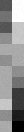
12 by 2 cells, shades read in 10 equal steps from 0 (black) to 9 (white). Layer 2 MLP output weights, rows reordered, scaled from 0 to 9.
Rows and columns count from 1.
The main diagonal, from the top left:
3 9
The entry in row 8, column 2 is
4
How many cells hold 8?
0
